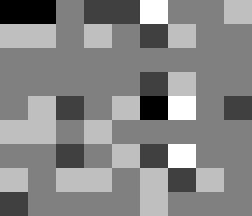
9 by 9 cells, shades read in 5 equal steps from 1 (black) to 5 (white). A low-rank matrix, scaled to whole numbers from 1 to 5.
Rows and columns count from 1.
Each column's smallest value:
1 1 2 2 2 1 2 3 2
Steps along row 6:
same down up down same same same same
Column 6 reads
5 2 3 2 1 3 2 4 4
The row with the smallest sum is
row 1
